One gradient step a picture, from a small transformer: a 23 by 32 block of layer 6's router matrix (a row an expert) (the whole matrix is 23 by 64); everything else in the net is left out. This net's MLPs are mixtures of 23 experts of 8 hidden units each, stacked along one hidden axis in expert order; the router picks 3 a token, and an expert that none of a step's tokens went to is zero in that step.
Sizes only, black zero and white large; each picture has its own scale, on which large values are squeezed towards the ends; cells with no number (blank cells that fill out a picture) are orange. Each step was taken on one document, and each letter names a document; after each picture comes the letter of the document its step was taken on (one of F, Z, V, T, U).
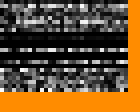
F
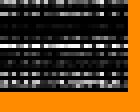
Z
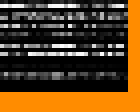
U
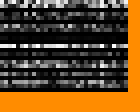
Z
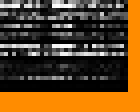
U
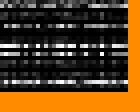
Z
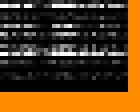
U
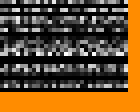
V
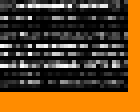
U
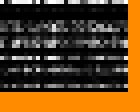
V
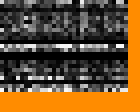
F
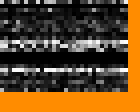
V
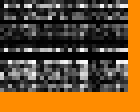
F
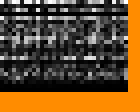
V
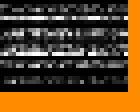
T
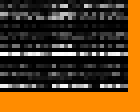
U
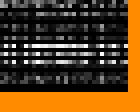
Z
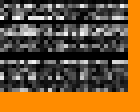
F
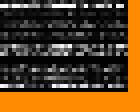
U
